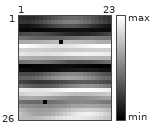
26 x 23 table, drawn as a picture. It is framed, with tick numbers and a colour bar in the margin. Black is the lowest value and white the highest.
Average level on the scale: 50%. Lone odd cells: 2, each lower than its neighbours. Ninth with the lowest average: middle left. Grain: streaks across.
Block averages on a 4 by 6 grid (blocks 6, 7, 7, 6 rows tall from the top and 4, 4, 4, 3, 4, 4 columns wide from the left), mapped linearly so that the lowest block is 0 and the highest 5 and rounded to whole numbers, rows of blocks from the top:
0 0 1 1 1 0 / 4 4 4 4 4 4 / 2 2 3 3 3 3 / 4 4 4 5 5 5
